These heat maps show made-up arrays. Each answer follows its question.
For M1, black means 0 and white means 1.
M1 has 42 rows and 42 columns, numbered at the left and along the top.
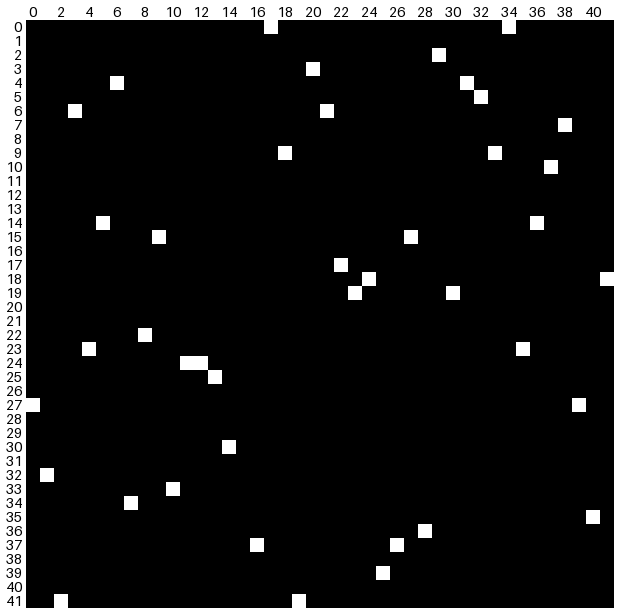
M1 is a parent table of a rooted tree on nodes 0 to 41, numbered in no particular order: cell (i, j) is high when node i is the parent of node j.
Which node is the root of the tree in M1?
15
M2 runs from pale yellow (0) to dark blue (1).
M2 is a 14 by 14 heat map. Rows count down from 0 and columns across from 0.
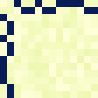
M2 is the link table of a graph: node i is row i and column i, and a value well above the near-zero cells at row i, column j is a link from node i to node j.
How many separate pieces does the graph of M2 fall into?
2
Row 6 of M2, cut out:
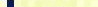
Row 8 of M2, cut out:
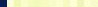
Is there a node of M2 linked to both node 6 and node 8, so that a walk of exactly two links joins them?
no
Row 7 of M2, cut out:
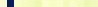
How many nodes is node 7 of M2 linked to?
1
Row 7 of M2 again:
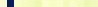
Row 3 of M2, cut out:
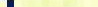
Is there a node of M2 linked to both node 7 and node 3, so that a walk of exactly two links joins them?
yes
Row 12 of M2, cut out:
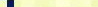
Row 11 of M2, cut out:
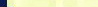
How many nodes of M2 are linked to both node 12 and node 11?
0
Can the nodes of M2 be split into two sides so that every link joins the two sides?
yes
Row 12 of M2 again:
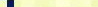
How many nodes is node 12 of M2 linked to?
1
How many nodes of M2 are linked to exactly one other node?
12
